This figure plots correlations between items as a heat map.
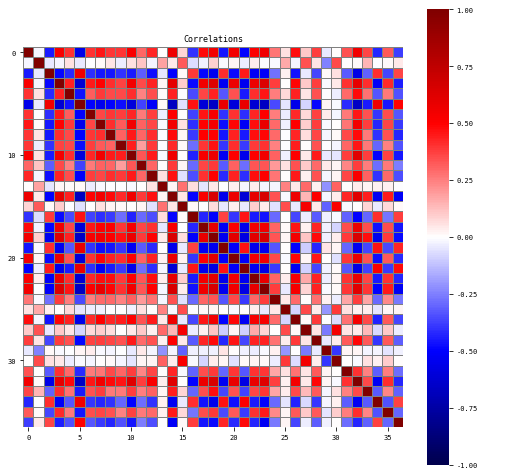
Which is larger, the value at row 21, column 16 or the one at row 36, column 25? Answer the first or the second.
the first
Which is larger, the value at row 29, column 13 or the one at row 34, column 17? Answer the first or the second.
the first
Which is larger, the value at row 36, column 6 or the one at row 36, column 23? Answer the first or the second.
the first
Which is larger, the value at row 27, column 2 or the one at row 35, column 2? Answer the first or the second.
the first
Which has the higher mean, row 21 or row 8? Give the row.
8
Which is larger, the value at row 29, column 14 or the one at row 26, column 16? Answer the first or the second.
the first
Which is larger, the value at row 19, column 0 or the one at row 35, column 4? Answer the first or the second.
the second
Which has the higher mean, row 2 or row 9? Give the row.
9
